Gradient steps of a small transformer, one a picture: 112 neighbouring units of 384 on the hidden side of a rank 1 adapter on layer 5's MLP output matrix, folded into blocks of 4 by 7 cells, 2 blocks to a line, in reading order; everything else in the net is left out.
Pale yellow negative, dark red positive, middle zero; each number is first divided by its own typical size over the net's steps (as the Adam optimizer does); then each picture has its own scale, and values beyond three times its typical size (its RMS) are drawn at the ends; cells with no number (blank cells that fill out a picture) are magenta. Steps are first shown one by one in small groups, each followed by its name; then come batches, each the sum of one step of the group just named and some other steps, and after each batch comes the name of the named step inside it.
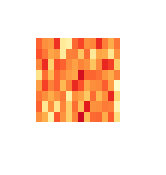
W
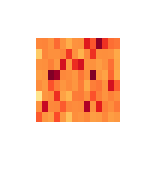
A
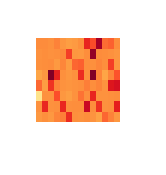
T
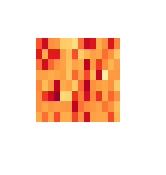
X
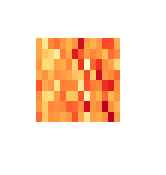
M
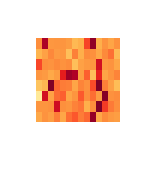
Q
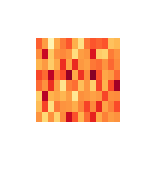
A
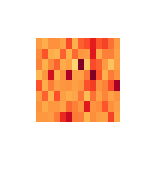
M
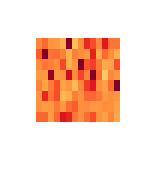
X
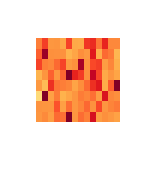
Q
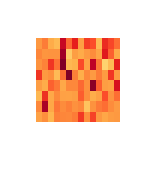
Q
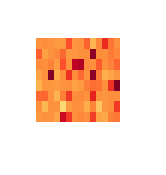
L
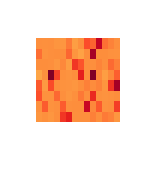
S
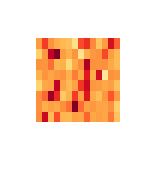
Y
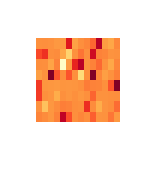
S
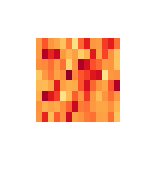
Y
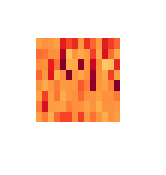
L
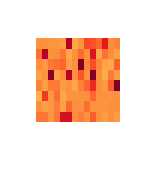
L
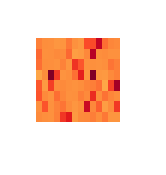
S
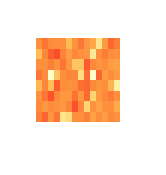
Y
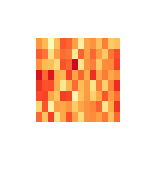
L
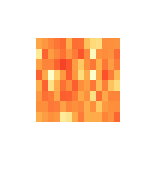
S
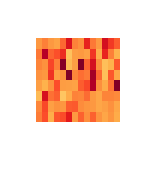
Y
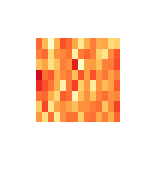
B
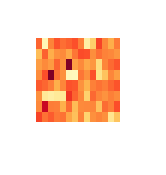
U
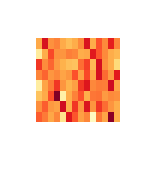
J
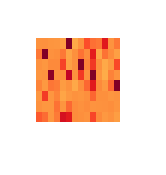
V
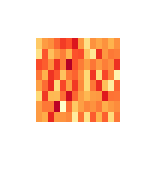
U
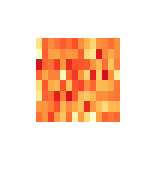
J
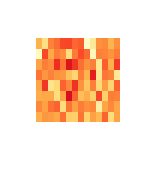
U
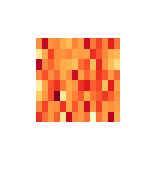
J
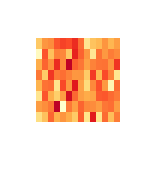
U
